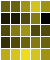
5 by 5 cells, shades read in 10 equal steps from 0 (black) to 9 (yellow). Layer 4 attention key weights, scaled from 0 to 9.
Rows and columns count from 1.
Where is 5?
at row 2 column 4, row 3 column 2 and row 4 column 4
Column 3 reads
6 3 6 4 9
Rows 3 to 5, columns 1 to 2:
3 5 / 2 3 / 7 8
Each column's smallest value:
1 1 3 3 0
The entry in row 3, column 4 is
3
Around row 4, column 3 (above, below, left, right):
6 9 3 5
